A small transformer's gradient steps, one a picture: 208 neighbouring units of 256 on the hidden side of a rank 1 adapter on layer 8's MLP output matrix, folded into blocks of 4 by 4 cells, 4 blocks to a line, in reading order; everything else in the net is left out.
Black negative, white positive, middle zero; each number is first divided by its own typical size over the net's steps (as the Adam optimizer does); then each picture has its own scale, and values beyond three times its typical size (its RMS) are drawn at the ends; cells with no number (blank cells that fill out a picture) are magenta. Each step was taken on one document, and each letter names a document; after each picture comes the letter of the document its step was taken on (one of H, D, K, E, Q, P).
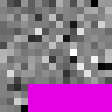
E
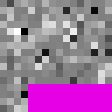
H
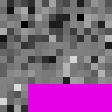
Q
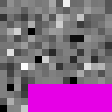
Q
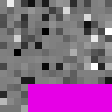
H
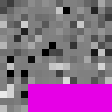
H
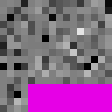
Q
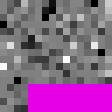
H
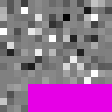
Q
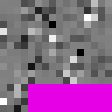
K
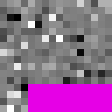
Q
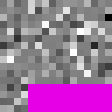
H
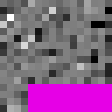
E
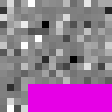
E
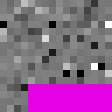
K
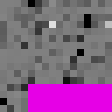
K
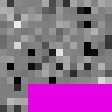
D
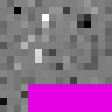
K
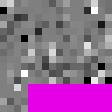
E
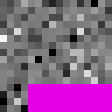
E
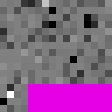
K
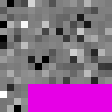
E
